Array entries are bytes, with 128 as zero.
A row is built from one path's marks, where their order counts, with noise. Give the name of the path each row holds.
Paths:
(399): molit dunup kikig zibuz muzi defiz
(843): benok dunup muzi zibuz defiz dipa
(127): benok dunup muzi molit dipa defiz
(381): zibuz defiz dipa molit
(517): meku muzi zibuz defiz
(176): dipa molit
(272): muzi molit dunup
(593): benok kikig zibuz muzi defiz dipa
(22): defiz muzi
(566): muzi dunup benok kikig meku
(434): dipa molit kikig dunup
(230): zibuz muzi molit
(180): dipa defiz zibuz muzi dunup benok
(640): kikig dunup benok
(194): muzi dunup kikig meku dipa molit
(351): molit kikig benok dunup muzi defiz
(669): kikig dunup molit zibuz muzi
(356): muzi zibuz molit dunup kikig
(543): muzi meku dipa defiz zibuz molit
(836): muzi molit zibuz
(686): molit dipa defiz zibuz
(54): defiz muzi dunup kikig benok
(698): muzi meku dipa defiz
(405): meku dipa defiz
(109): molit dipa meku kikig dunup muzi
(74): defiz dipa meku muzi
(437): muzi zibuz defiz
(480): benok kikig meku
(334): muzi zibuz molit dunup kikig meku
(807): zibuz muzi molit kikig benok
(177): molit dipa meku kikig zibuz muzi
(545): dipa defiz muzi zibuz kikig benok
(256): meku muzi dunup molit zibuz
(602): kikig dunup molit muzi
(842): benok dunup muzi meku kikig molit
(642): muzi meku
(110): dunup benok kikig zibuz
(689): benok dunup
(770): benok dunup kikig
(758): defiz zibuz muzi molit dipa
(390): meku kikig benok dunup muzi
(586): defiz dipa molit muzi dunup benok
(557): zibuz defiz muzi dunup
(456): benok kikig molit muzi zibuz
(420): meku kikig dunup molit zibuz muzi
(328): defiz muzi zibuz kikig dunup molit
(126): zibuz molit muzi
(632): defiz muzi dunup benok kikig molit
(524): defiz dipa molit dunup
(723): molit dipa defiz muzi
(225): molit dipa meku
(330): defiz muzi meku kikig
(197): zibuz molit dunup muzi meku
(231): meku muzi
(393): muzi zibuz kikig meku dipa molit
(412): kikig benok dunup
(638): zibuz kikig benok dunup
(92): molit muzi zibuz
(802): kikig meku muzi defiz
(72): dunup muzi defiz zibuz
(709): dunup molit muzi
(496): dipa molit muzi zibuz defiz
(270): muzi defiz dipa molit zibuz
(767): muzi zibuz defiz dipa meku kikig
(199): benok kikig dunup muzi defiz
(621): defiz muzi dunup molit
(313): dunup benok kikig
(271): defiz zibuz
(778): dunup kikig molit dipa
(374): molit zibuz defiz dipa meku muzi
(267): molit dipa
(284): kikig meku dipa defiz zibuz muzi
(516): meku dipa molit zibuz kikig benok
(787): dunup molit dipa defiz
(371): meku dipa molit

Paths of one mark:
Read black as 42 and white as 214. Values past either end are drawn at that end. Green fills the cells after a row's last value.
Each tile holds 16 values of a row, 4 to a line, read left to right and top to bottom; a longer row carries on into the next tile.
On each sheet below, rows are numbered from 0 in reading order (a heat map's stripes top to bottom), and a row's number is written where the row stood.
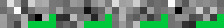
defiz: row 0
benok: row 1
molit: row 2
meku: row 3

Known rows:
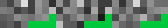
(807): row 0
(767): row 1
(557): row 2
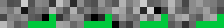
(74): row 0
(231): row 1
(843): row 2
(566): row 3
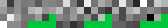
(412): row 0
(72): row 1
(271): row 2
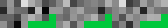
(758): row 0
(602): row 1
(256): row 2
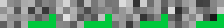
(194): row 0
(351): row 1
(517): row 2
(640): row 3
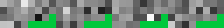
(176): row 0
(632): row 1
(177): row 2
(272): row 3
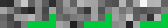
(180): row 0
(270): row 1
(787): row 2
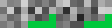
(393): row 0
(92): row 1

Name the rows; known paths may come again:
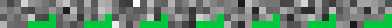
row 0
(557)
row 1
(92)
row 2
(524)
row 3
(197)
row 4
(272)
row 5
(180)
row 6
(270)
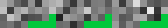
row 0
(456)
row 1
(480)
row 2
(328)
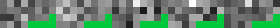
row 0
(126)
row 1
(351)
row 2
(758)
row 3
(381)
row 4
(807)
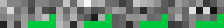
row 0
(842)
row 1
(787)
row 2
(54)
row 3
(593)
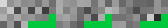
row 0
(194)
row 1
(399)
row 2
(284)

